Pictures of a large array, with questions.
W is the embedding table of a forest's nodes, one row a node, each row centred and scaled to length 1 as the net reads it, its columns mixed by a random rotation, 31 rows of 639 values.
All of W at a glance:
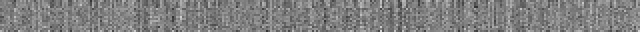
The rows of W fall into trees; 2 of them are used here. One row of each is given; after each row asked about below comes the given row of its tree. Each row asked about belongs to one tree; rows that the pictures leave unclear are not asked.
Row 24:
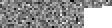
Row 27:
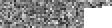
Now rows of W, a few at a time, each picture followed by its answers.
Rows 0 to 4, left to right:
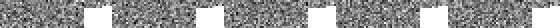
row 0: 27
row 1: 27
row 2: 27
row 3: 27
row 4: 27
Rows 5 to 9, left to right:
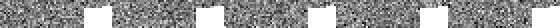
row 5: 27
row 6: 27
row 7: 27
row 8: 24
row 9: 24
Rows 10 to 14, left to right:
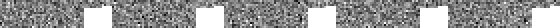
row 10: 27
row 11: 24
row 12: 24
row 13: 27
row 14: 24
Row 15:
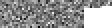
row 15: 27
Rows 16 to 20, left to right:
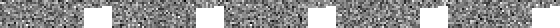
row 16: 24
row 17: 24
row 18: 24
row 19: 27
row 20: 24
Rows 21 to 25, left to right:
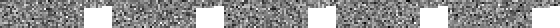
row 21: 24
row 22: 27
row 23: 24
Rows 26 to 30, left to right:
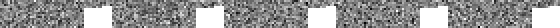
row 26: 27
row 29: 24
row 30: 27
